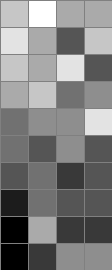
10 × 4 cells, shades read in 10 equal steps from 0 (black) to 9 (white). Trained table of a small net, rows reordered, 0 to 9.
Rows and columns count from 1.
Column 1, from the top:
7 8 7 6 4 4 3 1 0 0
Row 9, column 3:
2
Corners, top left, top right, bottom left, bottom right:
7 6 0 5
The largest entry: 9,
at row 1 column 2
